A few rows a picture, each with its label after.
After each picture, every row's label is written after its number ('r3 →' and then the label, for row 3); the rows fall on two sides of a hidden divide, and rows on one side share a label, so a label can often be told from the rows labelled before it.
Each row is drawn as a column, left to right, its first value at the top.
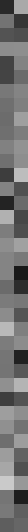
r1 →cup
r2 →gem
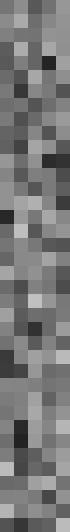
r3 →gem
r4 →gem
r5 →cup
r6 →cup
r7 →cup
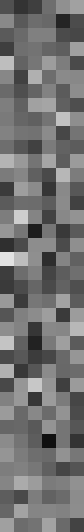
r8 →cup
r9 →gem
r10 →gem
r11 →gem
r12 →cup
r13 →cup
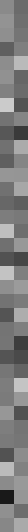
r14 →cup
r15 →gem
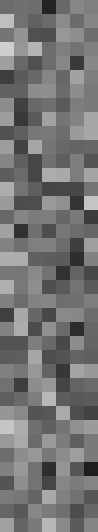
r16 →cup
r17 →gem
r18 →cup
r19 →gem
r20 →gem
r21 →cup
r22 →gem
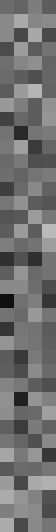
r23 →gem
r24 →gem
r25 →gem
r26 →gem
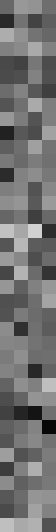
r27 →cup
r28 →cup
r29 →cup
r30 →gem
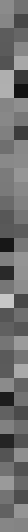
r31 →cup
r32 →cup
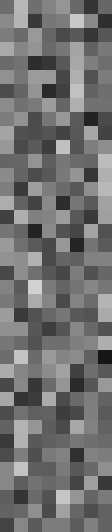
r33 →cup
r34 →cup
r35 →cup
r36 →cup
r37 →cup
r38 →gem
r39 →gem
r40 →gem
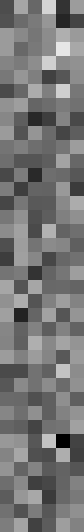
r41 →cup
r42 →cup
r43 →gem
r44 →gem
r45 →cup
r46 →cup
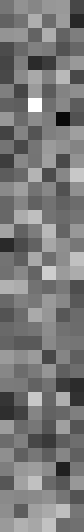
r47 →cup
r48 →cup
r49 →cup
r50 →cup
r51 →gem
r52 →gem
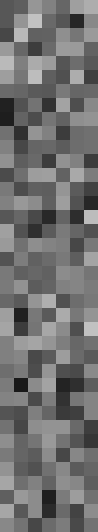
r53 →gem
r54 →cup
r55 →gem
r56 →gem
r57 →cup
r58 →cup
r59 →cup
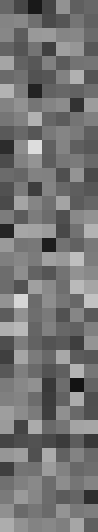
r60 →gem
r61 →cup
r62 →cup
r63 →cup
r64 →cup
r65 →cup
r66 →cup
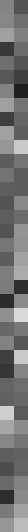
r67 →gem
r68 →cup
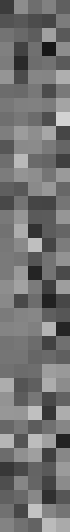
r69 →gem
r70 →cup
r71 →gem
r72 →gem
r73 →cup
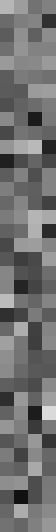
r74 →cup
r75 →gem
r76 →gem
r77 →gem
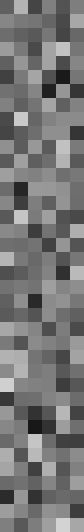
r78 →cup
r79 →cup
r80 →gem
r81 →cup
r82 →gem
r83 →cup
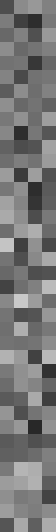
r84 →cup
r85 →cup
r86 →cup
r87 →cup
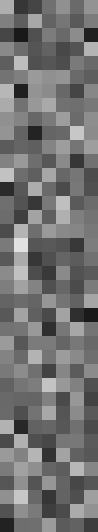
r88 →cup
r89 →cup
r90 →cup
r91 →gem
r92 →cup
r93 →gem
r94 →cup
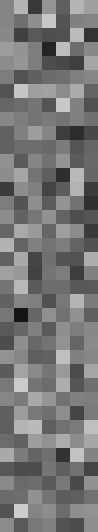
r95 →cup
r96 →cup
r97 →gem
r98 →gem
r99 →cup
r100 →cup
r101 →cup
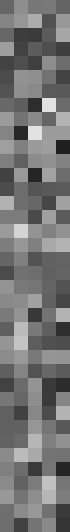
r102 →cup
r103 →cup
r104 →gem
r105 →cup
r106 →gem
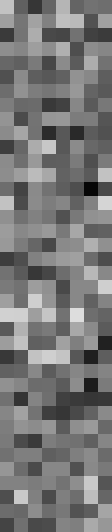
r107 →gem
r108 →gem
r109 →cup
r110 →cup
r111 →cup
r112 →cup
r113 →cup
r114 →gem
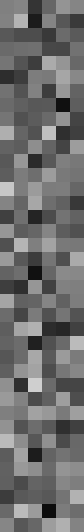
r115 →gem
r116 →gem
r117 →gem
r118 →gem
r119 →cup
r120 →cup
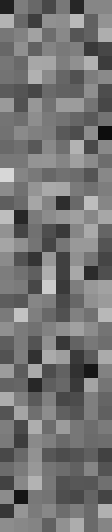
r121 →gem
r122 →gem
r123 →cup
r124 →cup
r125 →gem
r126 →gem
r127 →gem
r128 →cup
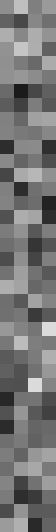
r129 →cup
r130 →cup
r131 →cup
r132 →cup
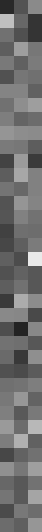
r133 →gem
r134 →gem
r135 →cup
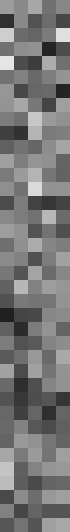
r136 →cup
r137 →cup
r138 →cup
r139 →cup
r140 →cup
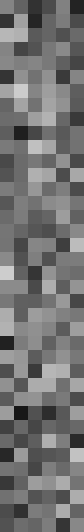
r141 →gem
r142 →cup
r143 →gem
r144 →cup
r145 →cup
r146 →gem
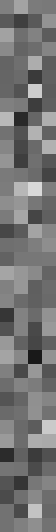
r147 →cup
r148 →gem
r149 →gem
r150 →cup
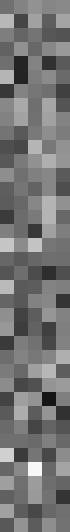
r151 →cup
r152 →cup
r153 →cup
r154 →cup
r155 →cup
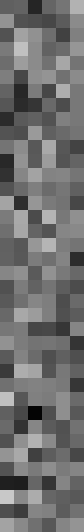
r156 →gem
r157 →cup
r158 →gem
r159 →gem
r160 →gem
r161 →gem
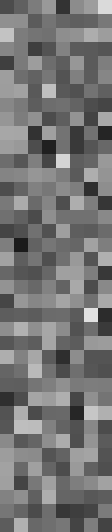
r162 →cup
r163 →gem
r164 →cup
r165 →gem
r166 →gem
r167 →cup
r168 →gem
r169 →cup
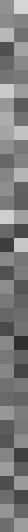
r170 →cup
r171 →gem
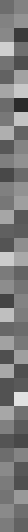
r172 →cup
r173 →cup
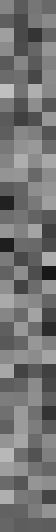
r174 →cup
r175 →gem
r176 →gem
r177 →cup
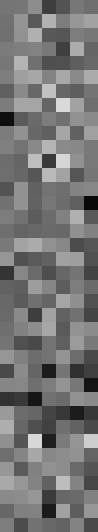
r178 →gem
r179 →gem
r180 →cup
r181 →gem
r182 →cup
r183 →cup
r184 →gem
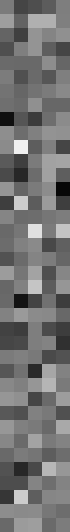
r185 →gem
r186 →gem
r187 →gem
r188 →gem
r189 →cup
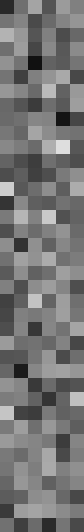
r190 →gem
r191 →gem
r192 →cup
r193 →cup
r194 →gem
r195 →gem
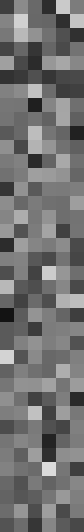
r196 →cup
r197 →gem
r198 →gem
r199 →gem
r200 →cup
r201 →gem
